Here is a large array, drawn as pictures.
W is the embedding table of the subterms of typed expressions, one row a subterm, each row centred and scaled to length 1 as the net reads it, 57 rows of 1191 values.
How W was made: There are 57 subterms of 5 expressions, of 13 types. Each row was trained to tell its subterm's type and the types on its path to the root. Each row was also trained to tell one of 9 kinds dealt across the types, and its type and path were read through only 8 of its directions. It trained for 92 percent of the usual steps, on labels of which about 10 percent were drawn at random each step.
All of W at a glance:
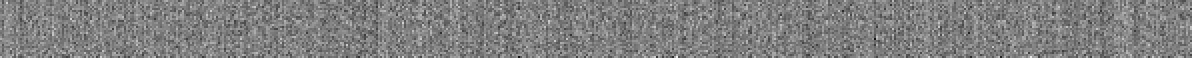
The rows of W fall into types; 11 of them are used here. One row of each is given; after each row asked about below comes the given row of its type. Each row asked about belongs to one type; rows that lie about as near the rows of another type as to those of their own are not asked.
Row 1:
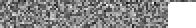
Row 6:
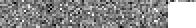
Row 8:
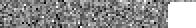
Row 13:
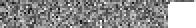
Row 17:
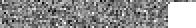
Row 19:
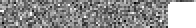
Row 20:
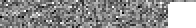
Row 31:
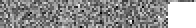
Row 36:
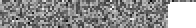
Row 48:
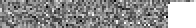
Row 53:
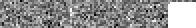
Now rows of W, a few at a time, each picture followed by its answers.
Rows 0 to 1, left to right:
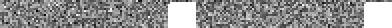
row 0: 13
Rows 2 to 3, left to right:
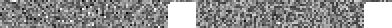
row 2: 13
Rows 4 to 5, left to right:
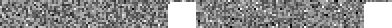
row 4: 17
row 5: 13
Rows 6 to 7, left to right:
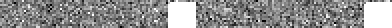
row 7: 53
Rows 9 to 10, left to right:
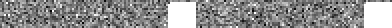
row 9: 48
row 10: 53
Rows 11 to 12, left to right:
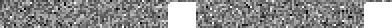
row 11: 31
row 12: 1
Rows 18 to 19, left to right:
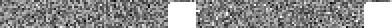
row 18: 17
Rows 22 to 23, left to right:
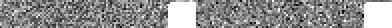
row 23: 1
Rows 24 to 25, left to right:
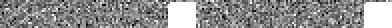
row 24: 20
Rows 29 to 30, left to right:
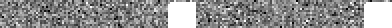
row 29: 6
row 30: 53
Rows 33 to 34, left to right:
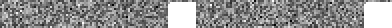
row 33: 53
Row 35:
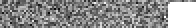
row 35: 1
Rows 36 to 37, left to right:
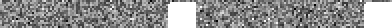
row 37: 19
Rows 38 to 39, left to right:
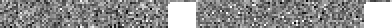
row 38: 6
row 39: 13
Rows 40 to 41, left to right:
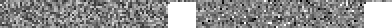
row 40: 31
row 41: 48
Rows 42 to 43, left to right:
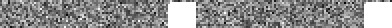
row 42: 17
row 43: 53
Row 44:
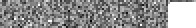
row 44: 1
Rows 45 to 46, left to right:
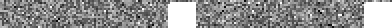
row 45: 13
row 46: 20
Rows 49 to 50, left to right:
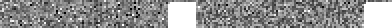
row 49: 31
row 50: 36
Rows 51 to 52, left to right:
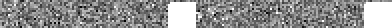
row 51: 36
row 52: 20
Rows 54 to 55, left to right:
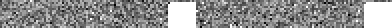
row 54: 17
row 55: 31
